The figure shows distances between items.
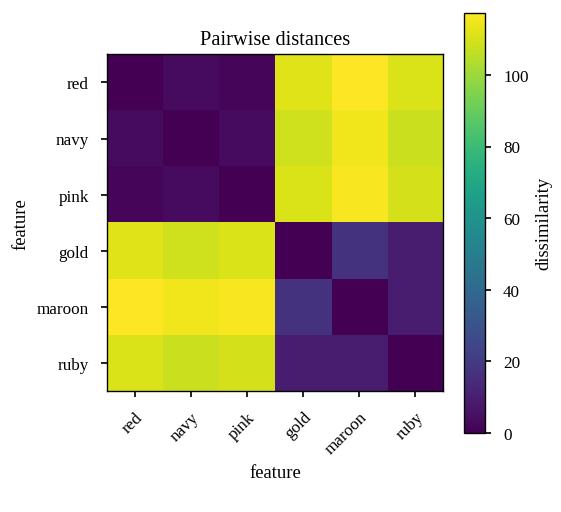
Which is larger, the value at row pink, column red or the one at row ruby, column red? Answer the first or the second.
the second
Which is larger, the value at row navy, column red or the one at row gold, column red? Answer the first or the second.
the second
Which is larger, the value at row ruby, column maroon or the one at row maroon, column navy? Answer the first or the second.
the second
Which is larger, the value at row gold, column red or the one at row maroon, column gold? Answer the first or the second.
the first
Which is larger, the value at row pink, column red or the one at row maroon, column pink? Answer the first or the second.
the second
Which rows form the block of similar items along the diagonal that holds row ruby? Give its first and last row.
gold to ruby
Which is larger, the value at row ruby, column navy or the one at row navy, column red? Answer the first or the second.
the first
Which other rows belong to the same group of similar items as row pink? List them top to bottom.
red, navy
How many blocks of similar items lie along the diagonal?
2
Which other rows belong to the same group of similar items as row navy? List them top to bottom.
red, pink
